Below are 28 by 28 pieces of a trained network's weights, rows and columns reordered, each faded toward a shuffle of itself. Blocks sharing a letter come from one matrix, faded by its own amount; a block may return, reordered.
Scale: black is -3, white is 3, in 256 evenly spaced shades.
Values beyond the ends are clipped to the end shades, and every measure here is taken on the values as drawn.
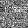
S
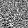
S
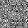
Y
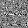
S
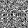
S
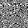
S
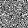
S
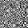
Y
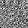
Y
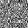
Y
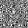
Y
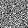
Y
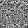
S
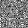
S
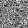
S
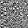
Y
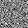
Y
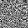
Y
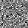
Y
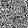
Y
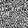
S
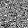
S
